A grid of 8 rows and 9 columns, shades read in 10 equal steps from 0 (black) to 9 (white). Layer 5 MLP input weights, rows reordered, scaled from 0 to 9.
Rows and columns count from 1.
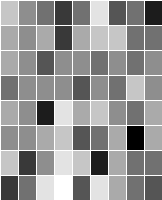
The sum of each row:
38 47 42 43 48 42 44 47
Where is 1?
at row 1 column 9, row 5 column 3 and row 7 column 6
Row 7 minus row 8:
5 -2 -3 -1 4 -7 0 0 1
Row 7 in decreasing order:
8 7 7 6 5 4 4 2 1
